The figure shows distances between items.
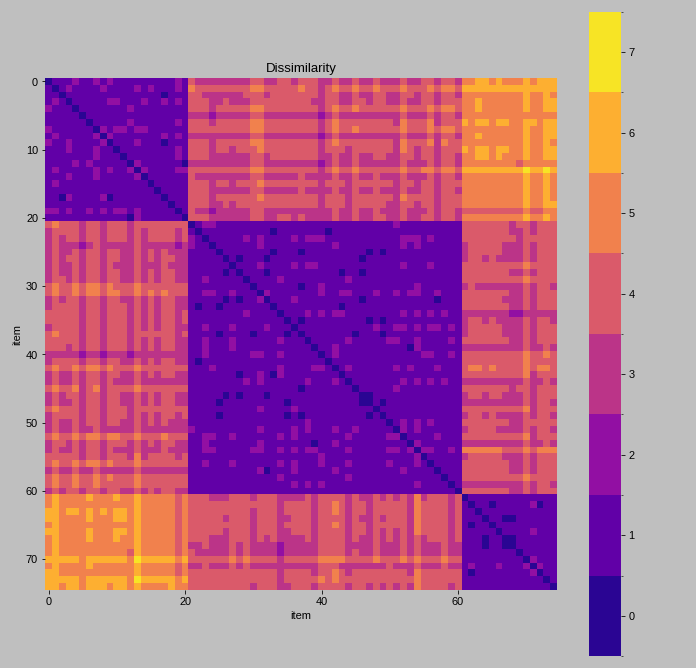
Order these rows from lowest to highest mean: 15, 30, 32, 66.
32, 30, 15, 66
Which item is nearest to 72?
62
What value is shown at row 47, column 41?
1
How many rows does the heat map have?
75
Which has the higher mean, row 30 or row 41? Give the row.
30
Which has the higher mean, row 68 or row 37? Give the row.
68
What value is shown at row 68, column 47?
3
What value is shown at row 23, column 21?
2
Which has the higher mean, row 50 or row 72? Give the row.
72
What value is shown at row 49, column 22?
1
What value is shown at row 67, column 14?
5
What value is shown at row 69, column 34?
2
